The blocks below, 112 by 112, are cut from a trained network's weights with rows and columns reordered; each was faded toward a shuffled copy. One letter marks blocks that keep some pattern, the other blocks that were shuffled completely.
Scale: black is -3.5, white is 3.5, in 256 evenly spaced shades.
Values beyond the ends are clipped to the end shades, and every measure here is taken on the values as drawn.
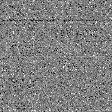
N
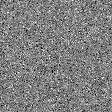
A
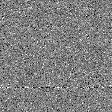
N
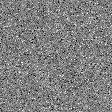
A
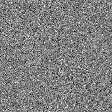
N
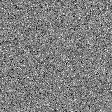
A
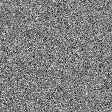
A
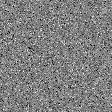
A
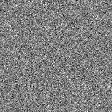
N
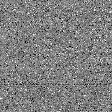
N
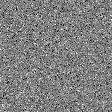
A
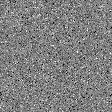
A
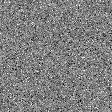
A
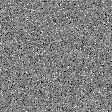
A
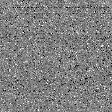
N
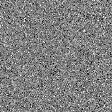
N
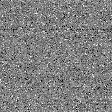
N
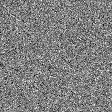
A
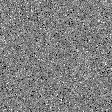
A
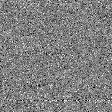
N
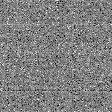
N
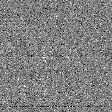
N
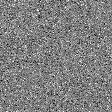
A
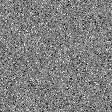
A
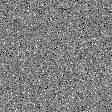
A
